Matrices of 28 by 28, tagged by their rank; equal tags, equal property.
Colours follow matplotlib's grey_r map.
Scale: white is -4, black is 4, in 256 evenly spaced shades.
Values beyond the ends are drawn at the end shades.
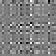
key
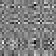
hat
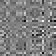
hat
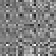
hat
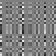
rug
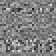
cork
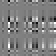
rug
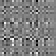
key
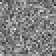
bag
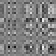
key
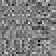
cork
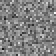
bag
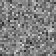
bag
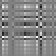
rug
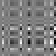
rug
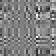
key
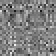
cork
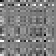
key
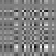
rug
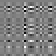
rug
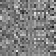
cork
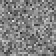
bag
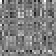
hat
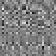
hat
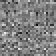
cork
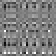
key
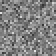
bag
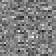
cork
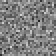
bag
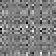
hat
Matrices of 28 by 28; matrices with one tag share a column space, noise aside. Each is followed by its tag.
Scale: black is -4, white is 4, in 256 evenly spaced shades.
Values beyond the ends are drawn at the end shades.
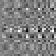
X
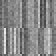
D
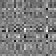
X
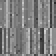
D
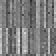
D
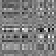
X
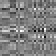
X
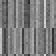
D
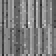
D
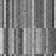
D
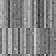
D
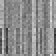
D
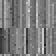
D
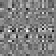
X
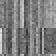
D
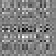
X
